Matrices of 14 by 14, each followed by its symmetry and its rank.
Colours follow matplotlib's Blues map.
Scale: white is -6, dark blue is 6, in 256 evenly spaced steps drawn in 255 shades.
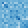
symmetric, rank three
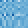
neither, rank two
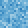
neither, full rank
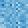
neither, rank three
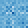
symmetric, rank three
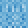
neither, rank two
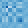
symmetric, rank two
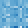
neither, rank two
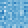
neither, rank three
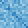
symmetric, full rank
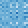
neither, rank two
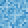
symmetric, full rank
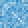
symmetric, full rank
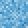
symmetric, full rank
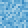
neither, full rank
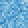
neither, full rank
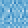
neither, rank three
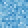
neither, full rank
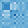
symmetric, rank two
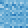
neither, rank three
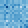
symmetric, rank three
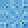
symmetric, rank two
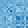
symmetric, rank three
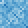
symmetric, full rank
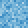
neither, full rank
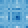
symmetric, rank two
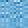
neither, rank two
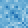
symmetric, rank three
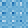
symmetric, rank two
